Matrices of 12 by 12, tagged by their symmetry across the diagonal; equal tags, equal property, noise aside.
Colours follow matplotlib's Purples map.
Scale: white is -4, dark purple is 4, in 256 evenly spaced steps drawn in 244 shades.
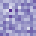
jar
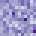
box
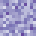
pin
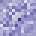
jar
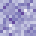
jar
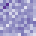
jar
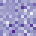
pin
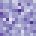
pin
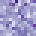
box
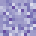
pin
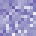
jar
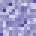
jar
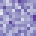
box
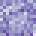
box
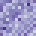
jar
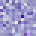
pin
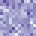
box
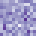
pin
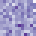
box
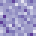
pin
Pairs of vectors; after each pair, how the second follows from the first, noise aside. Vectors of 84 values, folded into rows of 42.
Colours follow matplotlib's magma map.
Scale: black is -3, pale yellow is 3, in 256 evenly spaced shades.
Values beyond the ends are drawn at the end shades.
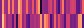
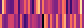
reversed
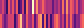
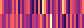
reversed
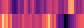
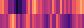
reversed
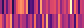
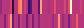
partly zeroed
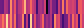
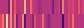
partly zeroed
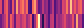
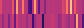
partly zeroed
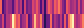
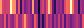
reversed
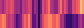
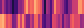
reversed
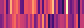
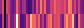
reversed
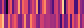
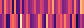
reversed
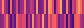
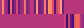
partly zeroed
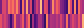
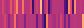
partly zeroed
